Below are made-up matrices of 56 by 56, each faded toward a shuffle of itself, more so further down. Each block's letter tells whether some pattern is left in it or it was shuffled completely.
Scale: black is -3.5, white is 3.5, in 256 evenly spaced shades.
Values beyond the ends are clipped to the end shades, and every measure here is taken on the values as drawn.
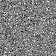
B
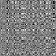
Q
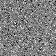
B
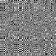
Q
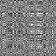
Q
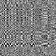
Q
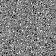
B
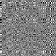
Q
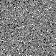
B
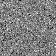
B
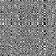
Q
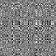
Q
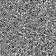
B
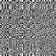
Q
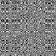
Q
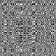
Q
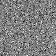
B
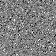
B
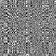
Q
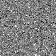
B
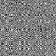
Q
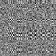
Q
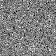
B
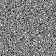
B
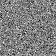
B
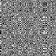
Q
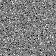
B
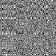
Q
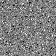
B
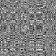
Q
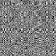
Q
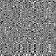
Q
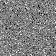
B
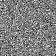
B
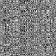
Q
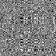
Q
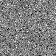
B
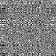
Q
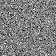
B
